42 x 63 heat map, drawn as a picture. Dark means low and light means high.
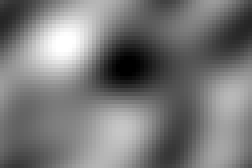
The histogram is bell-shaped. The bottom left is the calmest part. No lone cell stands out from its neighbours. The ninth with the lowest average is the centre. The halves do not mirror each other.
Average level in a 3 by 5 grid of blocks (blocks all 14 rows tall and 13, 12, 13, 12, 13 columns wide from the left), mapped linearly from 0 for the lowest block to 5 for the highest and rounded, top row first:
2 5 1 1 1 | 3 3 0 1 3 | 1 3 4 1 3
